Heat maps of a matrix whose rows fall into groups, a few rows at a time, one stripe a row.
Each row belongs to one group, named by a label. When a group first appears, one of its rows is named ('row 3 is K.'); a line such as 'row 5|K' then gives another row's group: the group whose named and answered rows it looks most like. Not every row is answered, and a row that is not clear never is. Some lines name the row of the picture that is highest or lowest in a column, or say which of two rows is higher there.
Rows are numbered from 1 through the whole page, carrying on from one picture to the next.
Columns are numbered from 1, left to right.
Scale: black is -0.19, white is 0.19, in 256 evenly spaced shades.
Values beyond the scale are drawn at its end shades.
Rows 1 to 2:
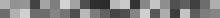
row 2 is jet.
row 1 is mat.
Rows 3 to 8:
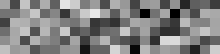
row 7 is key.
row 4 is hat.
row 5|jet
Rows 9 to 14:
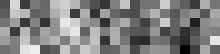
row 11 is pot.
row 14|hat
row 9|pot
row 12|mat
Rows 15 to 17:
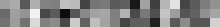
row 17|key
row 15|key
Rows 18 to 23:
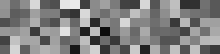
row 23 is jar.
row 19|jar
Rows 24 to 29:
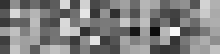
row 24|pot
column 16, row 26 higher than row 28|No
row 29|jet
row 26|pot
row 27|key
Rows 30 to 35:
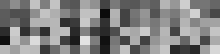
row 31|jar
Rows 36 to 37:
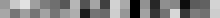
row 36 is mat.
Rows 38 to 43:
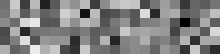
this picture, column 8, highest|39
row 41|pot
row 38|pot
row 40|hat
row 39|key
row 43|jar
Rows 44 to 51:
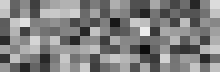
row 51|pot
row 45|mat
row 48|jar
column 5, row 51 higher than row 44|No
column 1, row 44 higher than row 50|Yes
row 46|jet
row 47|key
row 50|pot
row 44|mat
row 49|hat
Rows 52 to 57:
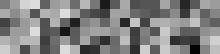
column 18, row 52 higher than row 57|No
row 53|mat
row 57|key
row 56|hat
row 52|hat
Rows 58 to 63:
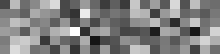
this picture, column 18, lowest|60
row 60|jet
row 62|jet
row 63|jet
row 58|jar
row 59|jar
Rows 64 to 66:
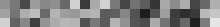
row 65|hat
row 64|key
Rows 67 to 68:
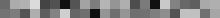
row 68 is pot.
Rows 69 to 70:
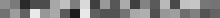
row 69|pot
